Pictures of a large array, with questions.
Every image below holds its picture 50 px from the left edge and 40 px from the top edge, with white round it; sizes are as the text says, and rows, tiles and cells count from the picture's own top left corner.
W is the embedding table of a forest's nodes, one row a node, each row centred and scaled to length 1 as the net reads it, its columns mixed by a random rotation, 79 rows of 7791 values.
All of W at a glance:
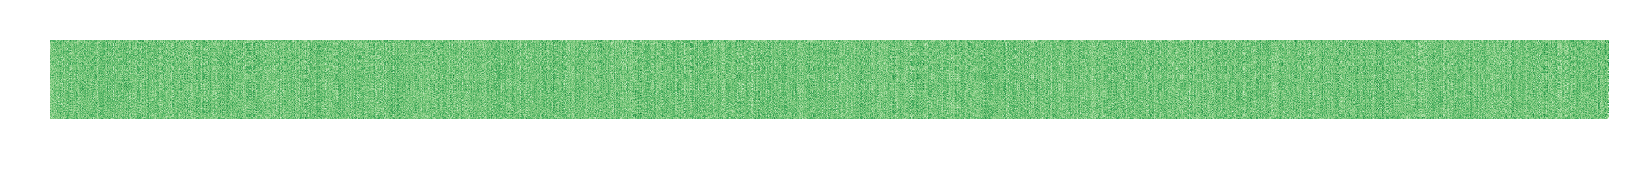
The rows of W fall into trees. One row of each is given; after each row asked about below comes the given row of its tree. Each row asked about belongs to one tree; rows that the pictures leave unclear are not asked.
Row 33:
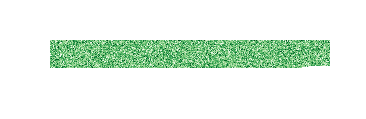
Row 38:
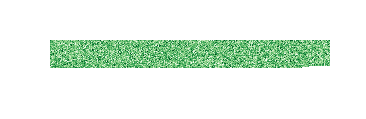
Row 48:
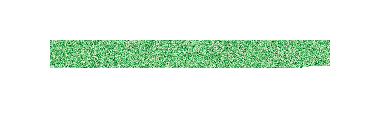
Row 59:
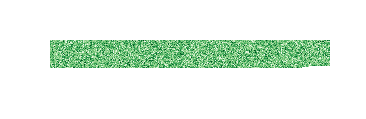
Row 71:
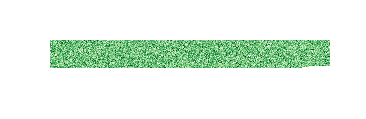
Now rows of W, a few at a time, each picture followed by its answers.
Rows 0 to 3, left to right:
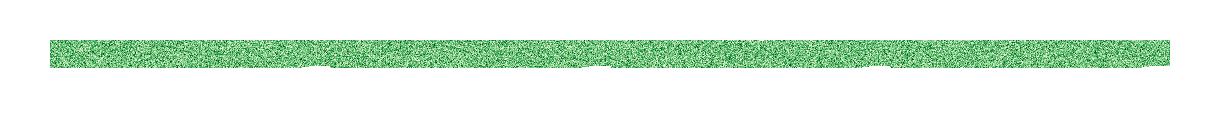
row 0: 71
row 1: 71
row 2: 38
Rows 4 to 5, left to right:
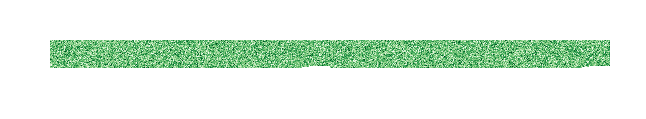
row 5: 59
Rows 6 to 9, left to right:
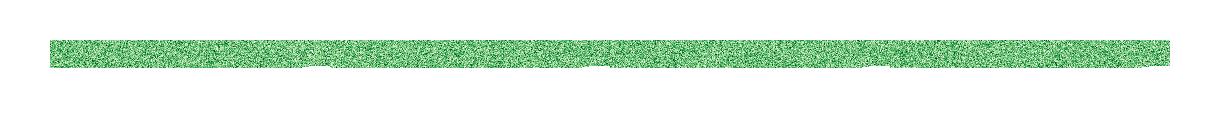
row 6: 71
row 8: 48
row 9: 48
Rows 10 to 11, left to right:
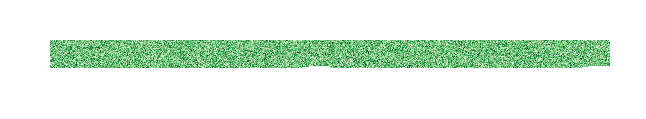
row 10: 59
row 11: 71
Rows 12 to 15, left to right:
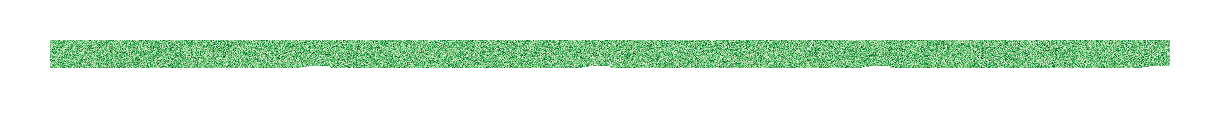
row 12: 59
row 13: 59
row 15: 38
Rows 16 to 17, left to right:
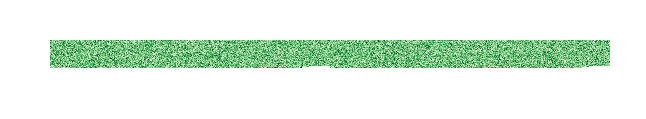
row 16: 48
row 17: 48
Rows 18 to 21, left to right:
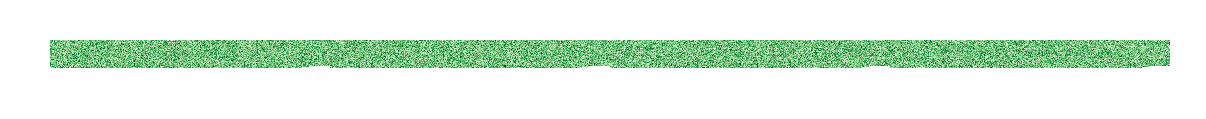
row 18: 38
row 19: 33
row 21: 71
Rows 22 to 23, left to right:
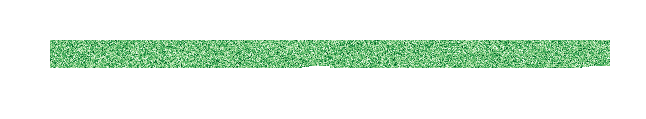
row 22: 71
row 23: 48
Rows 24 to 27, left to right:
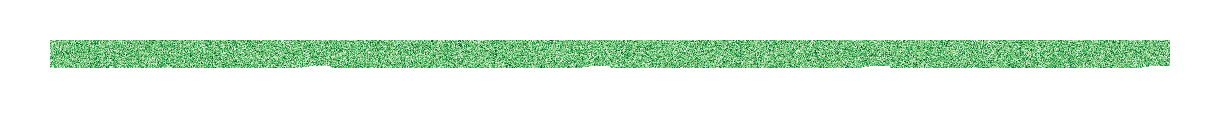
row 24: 48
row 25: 38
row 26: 59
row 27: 59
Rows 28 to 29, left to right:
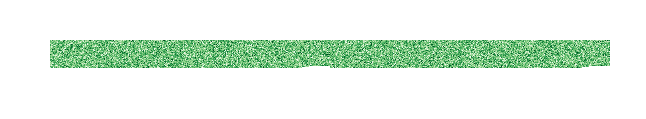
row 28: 59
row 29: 59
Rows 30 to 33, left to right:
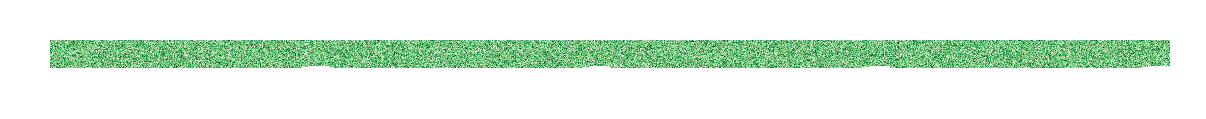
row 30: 33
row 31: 48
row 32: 59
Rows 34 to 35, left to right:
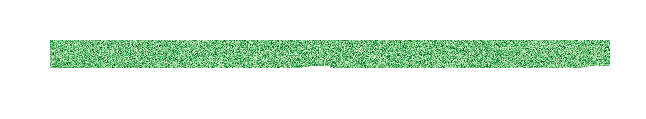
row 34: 38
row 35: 71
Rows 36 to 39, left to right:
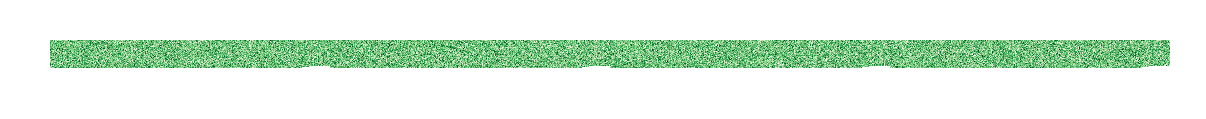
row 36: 38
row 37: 71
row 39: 33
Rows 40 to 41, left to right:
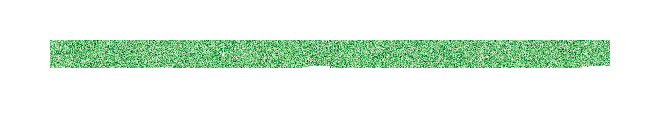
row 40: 48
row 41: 33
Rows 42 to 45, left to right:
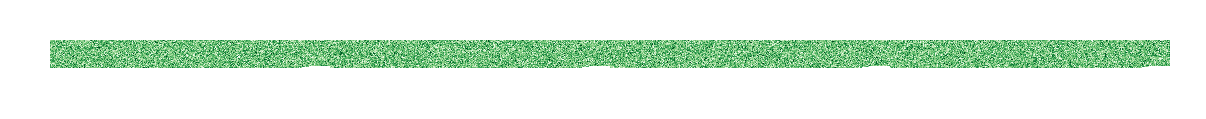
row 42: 59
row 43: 48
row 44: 48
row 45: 59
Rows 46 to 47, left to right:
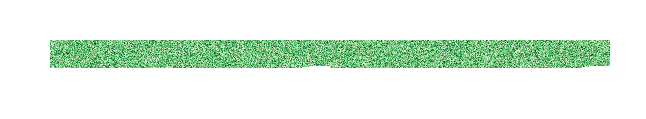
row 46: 48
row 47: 59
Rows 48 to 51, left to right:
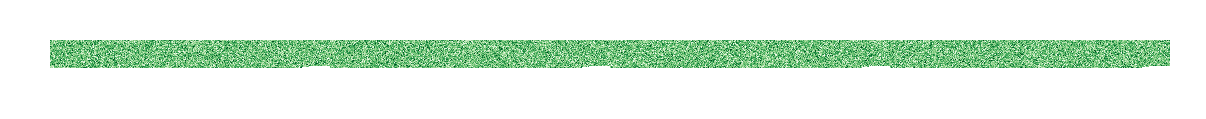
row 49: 48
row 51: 59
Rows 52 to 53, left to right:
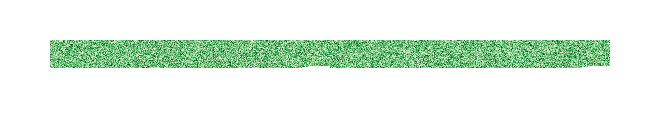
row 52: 59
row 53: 33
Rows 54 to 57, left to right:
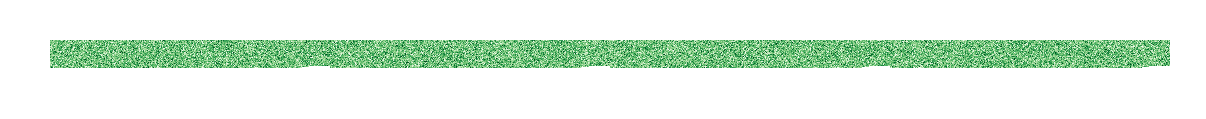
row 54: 59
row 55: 33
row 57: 71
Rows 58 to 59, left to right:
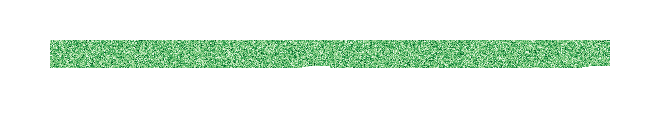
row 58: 33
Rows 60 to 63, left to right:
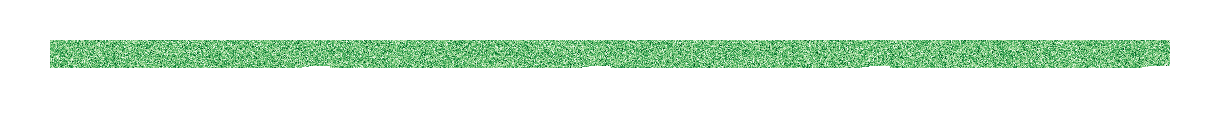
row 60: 48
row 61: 71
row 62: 38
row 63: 33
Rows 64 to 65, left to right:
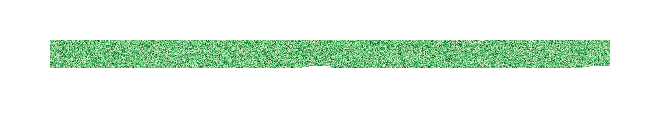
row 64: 48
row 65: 38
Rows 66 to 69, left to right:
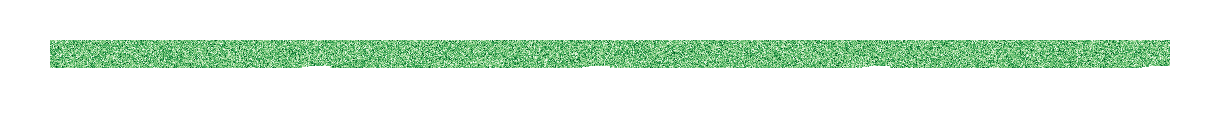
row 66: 33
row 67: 38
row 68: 48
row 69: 59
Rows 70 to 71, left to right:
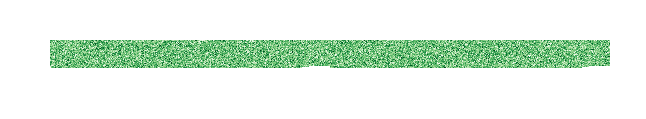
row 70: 38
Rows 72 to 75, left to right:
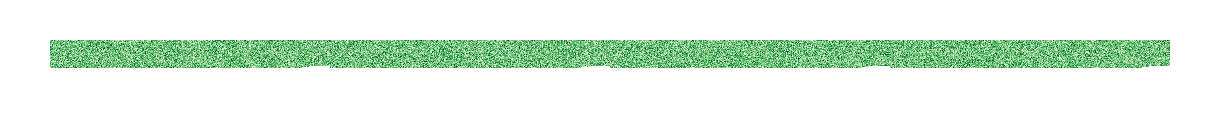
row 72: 38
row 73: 33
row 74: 59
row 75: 59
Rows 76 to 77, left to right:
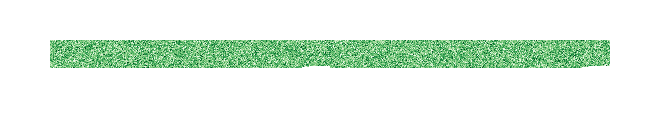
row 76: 59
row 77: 33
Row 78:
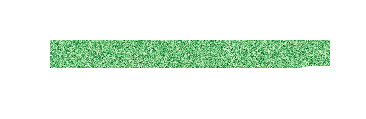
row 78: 33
